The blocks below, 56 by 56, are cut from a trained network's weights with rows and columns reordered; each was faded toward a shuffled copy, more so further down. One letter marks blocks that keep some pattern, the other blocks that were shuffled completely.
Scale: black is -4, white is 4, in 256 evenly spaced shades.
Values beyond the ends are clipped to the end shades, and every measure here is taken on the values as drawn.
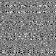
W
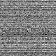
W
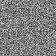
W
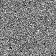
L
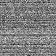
W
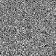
W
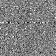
W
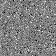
L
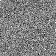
L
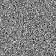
L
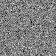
L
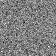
L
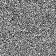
L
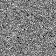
L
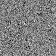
L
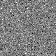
L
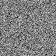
L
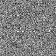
W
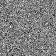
L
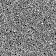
L
